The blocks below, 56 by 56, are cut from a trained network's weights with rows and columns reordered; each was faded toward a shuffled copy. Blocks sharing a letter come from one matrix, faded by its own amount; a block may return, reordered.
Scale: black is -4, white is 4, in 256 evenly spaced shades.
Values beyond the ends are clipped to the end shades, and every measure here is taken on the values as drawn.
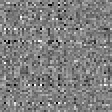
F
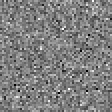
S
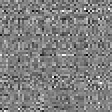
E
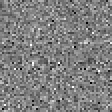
S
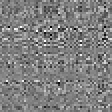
E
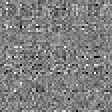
F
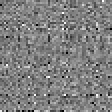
F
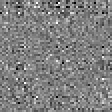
F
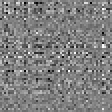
E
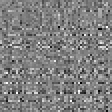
E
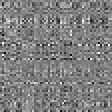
E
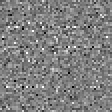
S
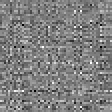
E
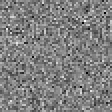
S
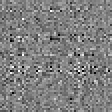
F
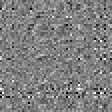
F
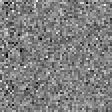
S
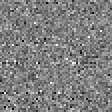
S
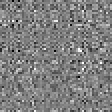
E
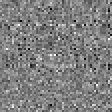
F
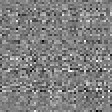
E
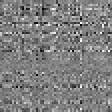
E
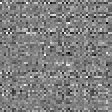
E
